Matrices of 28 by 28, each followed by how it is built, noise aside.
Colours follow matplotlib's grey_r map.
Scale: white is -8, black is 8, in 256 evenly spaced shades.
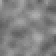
smooth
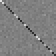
diagonal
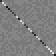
diagonal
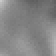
smooth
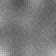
smooth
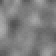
smooth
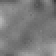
smooth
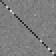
diagonal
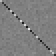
diagonal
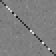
diagonal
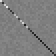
diagonal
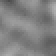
smooth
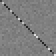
diagonal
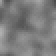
smooth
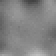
smooth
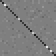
diagonal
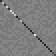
diagonal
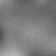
smooth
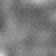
smooth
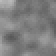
smooth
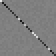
diagonal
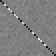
diagonal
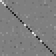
diagonal
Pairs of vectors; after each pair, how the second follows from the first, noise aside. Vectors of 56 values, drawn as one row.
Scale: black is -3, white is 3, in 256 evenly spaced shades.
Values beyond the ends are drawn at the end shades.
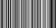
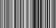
wrapped around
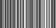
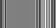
partly zeroed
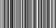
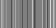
partly zeroed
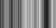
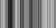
wrapped around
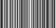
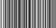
wrapped around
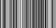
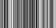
wrapped around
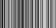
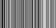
partly zeroed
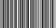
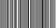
partly zeroed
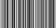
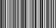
wrapped around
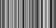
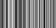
wrapped around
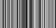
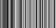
wrapped around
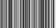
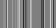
partly zeroed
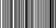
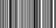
wrapped around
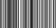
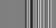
partly zeroed
